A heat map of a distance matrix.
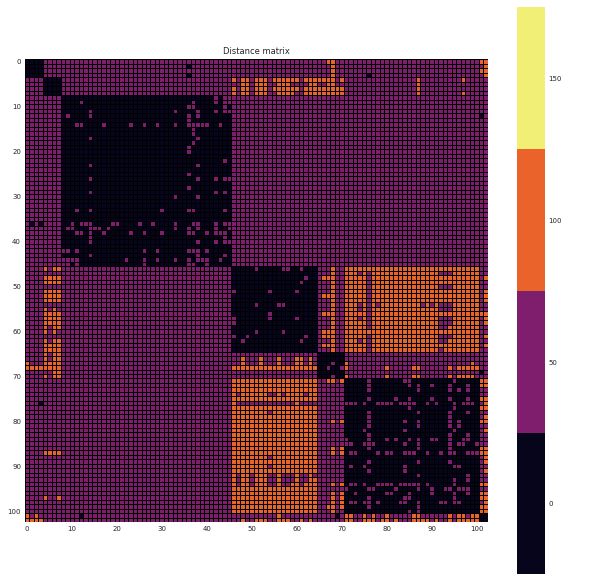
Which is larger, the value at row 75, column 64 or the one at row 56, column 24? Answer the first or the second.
the first
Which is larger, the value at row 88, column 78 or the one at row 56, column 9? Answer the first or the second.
the second
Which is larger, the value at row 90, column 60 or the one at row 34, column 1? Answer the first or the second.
the first
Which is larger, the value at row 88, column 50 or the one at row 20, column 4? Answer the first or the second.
the first
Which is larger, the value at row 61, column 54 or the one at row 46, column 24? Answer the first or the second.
the second
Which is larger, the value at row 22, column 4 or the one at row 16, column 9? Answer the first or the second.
the first
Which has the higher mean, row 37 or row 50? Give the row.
50
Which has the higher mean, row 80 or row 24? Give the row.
80
